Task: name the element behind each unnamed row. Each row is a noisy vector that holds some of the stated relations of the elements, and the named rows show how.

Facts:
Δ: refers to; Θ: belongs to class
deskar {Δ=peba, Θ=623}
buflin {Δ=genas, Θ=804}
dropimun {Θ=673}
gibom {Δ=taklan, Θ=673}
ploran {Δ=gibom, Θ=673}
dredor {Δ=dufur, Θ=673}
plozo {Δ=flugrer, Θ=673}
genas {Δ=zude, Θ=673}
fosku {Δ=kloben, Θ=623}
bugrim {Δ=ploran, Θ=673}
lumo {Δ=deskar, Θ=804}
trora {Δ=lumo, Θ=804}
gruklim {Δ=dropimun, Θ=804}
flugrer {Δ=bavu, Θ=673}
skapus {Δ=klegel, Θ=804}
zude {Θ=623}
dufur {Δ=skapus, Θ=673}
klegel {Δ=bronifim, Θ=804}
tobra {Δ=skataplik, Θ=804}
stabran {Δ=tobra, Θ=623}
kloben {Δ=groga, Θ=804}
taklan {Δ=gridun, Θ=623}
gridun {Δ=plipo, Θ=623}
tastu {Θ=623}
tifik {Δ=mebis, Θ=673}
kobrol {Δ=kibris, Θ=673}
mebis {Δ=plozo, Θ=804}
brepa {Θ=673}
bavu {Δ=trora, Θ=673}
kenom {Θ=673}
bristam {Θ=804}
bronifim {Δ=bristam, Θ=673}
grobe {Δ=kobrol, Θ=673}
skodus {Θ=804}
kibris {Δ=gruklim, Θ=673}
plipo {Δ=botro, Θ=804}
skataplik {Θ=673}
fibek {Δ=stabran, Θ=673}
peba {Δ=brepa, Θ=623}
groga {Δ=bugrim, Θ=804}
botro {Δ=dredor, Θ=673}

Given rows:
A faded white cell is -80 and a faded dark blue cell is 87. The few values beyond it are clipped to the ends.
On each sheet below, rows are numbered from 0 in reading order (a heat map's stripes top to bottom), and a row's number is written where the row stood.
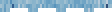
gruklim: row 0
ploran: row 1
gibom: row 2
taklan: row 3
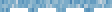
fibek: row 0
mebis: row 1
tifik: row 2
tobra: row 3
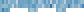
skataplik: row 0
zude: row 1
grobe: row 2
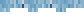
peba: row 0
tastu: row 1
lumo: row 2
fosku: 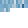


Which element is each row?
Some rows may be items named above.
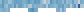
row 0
brepa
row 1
tobra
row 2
tastu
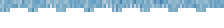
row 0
plipo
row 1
bristam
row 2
botro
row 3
bristam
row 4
buflin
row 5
genas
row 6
bugrim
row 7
botro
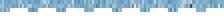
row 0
skapus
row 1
tobra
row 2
fibek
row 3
dropimun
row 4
bristam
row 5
kloben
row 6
stabran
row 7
bronifim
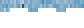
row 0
gridun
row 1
plozo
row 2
gibom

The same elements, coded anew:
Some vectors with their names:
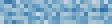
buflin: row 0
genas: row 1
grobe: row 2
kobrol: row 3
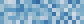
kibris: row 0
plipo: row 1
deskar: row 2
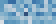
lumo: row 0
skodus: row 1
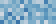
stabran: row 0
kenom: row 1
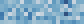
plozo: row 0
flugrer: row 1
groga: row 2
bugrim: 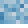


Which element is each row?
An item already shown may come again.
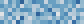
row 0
gridun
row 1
gruklim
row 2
taklan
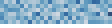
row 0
ploran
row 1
tastu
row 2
zude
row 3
lumo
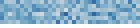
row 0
tifik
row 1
gibom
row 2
fosku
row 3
kloben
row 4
ploran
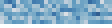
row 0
mebis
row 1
buflin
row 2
botro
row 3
klegel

